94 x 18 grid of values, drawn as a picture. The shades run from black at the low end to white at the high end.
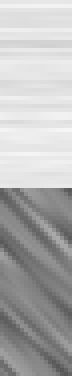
It is made of 2 by 1 panels. Panel 1,1: very high, streaked across, faint in contrast. Panel 2,1: middling, slanting down to the right.
